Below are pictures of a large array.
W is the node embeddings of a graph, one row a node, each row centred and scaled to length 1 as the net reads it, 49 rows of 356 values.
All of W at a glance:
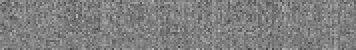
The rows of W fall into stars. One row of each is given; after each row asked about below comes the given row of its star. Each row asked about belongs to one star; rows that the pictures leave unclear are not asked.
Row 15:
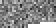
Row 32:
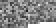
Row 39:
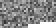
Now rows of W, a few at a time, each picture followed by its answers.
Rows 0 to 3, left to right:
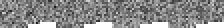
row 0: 39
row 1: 32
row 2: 15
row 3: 39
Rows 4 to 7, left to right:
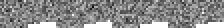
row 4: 15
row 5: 15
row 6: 39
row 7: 39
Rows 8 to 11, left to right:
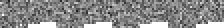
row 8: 32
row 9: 39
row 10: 39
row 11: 39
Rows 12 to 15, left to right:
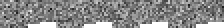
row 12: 32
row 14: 39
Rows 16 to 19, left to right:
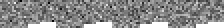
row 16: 15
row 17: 15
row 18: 15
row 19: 39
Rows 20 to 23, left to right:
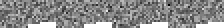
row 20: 39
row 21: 15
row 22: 32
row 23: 15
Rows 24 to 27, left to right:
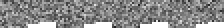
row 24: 39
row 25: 32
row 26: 32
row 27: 15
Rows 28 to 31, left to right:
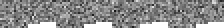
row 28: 39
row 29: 39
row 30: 15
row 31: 39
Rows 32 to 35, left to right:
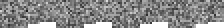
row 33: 32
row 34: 32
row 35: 15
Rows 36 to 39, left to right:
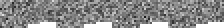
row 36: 32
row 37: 15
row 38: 32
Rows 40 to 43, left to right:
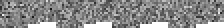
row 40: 32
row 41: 39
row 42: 32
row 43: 39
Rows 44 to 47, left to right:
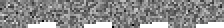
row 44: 32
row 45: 39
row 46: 32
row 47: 15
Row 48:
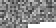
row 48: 39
